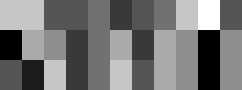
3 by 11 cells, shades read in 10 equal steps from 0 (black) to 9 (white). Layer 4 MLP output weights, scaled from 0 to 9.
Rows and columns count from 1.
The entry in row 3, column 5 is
4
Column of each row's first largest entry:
10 2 3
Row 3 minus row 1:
-4 -6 4 -1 0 5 0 2 -2 -9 2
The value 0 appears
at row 2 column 1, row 2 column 10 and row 3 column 10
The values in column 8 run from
4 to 6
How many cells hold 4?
4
